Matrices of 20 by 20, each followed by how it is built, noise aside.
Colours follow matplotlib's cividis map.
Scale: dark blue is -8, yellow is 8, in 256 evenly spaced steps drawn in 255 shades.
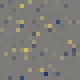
sparse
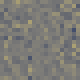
low rank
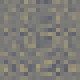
low rank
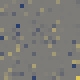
sparse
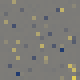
sparse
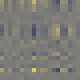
low rank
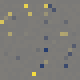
sparse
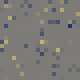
sparse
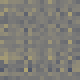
low rank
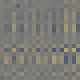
low rank
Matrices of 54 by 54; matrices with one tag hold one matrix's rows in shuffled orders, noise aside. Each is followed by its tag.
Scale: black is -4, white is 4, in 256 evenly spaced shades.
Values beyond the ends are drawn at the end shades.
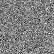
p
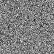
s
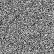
p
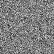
s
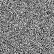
s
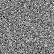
p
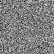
p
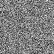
p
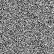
p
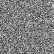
p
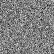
s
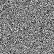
s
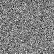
s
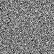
s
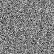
s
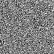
p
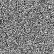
p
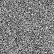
p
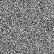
s
